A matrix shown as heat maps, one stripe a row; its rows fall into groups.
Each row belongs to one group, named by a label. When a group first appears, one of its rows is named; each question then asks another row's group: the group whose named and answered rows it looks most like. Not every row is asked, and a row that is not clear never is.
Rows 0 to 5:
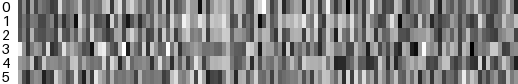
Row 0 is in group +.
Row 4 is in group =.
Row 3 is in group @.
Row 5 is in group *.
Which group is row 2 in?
+
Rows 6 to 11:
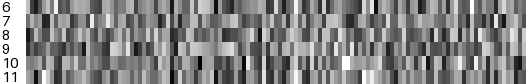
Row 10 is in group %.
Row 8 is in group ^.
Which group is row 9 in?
+
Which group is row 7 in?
=
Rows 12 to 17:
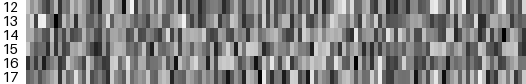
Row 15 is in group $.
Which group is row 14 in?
=
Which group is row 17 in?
%
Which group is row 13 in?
@
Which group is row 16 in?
+
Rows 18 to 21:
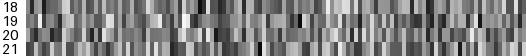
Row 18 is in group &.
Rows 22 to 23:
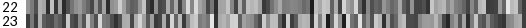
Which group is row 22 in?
$
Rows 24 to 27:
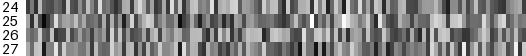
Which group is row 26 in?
$
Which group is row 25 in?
&
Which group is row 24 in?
+
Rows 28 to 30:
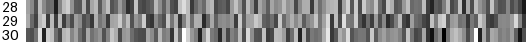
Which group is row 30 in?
%
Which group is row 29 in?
$
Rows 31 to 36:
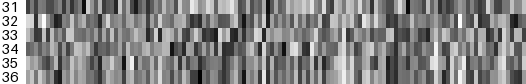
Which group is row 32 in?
@
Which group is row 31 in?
+
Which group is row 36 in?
@
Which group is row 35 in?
@
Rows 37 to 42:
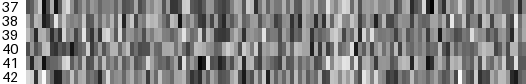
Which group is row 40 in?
+
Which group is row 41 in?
&
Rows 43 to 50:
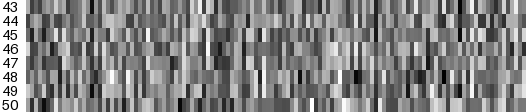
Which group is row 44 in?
=
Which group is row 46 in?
&
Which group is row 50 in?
&
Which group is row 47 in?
*
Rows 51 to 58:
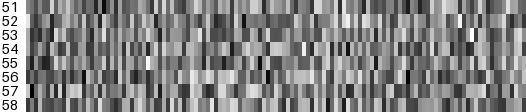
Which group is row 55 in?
&
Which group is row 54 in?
$
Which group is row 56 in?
+
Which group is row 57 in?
$
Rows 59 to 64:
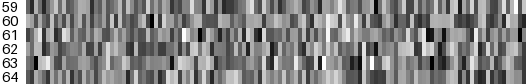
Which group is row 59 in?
^
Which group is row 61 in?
%
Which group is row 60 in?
$
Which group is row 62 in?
=
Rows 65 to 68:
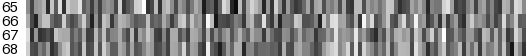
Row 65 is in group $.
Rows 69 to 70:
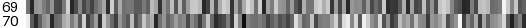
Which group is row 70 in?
&
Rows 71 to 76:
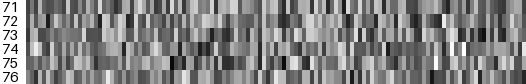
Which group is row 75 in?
^
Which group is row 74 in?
@
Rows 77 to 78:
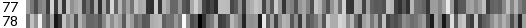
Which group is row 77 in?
$
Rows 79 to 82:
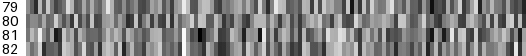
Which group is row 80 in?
=
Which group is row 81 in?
@
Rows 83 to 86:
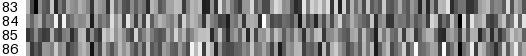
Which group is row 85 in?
=
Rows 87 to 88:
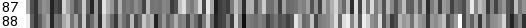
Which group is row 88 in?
&
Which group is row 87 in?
*
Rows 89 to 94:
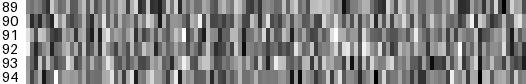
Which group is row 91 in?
@
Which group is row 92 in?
&
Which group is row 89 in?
=
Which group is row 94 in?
&
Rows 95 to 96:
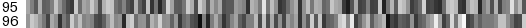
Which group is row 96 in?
@
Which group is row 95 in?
=
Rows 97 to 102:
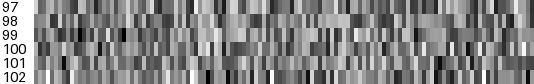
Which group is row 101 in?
*
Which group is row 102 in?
%
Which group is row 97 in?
$
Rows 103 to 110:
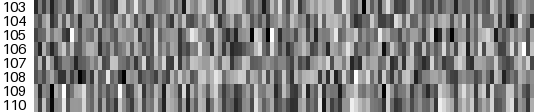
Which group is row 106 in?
^
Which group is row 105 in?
%
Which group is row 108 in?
+
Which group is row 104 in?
=
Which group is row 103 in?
+
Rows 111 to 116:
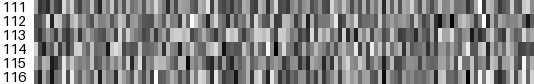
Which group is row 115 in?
&
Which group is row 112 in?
%
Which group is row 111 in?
&
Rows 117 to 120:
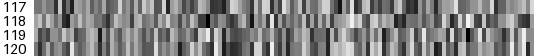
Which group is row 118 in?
@
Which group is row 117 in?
$
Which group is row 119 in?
^
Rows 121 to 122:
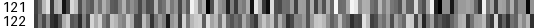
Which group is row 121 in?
%
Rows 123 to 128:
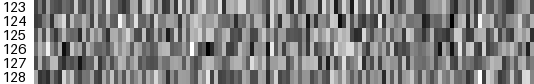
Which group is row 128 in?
&
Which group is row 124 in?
%
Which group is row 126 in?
@
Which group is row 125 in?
=
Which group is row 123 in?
+
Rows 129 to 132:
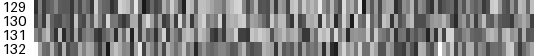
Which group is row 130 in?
+
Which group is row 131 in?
$
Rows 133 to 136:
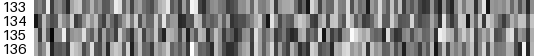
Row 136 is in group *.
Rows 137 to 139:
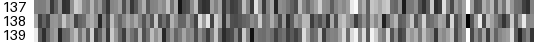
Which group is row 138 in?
^
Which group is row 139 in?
&
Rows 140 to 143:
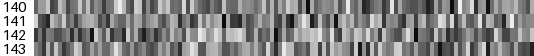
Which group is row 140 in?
@
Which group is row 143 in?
*
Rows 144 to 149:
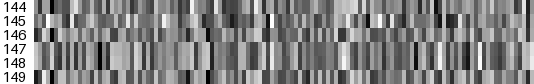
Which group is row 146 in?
%
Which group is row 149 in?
%
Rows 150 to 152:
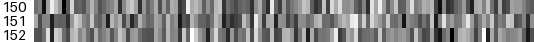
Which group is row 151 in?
*
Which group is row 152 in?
%
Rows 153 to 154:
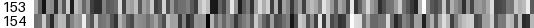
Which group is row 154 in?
%
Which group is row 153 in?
$
